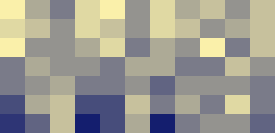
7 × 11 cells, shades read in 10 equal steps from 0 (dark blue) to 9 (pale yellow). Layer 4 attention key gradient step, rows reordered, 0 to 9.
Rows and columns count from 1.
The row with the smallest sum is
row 7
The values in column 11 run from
3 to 7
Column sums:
37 38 39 33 36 38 35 37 39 40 37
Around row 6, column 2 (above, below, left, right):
5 3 2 7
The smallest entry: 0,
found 2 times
